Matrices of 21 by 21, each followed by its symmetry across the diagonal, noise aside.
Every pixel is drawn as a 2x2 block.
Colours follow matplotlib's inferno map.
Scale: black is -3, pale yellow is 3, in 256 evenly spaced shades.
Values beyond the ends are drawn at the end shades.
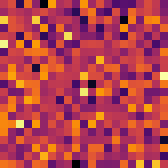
antisymmetric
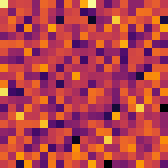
symmetric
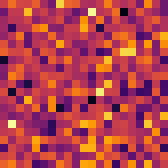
antisymmetric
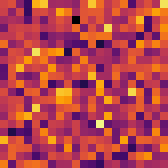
neither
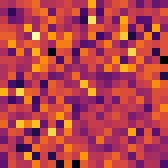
symmetric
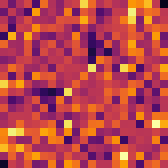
symmetric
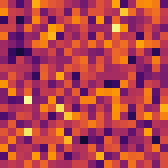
neither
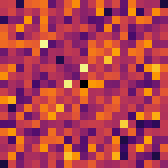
symmetric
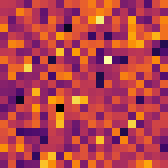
antisymmetric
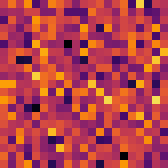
neither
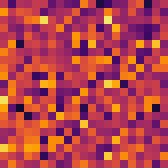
antisymmetric
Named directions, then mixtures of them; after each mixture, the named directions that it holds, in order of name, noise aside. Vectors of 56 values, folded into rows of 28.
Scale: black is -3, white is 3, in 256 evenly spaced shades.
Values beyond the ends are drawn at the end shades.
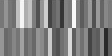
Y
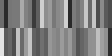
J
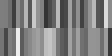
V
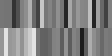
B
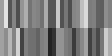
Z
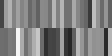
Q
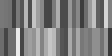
V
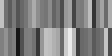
Q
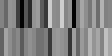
Y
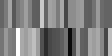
B, Q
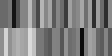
B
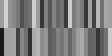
J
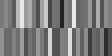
Y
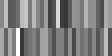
V, Y, Z
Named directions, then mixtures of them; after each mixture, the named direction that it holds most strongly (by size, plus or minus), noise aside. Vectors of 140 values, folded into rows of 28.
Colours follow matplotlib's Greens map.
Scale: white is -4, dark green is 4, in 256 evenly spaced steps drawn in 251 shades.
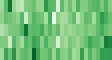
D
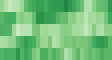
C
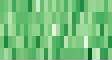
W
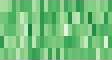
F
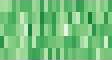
F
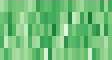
W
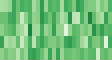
F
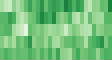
C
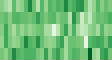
W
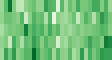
D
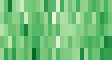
D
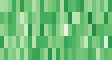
F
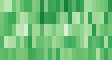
F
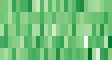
W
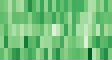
W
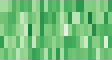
F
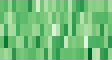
W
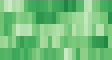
C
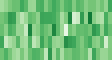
F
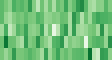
W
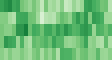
C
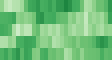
C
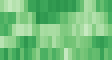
C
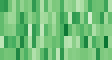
F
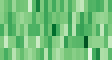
W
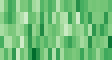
F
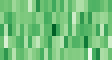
W
